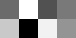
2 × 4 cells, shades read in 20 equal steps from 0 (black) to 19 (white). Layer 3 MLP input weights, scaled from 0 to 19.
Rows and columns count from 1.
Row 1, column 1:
8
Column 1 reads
8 15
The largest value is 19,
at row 1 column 2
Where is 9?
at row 1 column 4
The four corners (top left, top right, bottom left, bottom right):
8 9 15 11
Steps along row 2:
down up down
